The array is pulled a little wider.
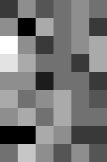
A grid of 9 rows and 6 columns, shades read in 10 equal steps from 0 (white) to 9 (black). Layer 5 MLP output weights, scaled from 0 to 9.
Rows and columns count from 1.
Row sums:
31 32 23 24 33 26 25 39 27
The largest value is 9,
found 3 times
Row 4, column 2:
3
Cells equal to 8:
1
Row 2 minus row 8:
-5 0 0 1 -3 0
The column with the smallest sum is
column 1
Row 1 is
7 4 6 5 4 5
